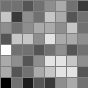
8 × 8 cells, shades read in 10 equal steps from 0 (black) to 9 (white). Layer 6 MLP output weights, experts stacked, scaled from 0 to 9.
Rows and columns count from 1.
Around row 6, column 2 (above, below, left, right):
4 3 6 3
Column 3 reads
3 5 5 7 4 3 4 1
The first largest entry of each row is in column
6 1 7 5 1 5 6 7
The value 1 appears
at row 8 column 3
